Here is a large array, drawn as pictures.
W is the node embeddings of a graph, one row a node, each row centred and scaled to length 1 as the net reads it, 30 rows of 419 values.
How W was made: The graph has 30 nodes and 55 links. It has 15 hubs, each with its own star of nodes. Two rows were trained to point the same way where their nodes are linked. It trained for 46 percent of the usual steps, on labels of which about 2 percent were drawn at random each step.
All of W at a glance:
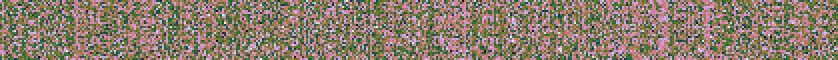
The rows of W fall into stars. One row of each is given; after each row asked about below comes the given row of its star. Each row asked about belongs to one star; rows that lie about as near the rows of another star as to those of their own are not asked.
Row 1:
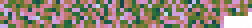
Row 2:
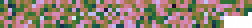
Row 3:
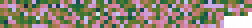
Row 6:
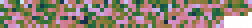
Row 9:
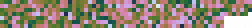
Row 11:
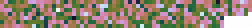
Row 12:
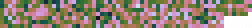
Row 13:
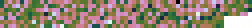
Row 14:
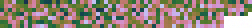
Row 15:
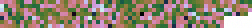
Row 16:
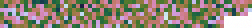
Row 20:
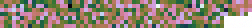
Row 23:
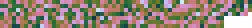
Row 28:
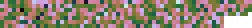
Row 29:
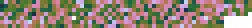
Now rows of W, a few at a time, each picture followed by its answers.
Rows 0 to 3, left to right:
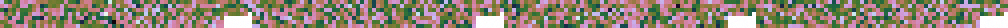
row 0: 9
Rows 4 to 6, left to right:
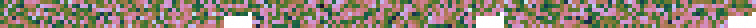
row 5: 20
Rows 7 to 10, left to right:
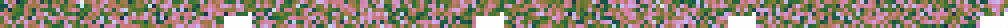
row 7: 29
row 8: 13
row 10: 11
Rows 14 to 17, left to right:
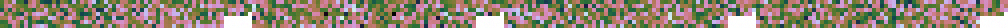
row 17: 12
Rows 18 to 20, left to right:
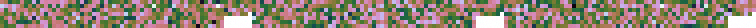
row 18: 3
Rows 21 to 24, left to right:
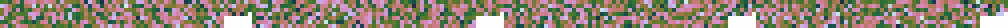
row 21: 28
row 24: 16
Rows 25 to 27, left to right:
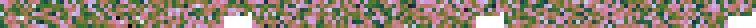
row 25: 14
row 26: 1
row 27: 15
